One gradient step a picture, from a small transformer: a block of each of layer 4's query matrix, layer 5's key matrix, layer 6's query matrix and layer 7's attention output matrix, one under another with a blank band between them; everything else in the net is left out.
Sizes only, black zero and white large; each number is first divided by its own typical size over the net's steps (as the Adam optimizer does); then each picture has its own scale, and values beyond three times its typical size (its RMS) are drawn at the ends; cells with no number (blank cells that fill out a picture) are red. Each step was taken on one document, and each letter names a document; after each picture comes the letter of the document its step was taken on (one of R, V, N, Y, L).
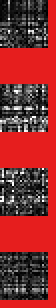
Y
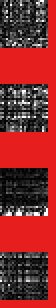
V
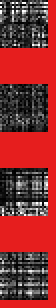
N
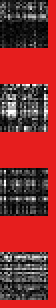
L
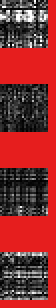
L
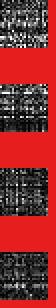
Y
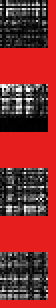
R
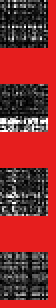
Y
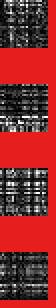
V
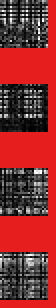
N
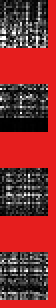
R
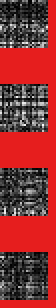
N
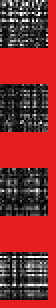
V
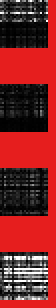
L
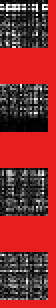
R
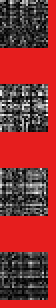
N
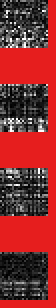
Y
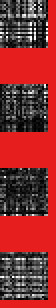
L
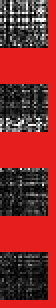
V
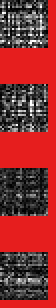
L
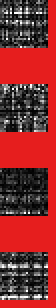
R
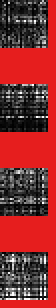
L
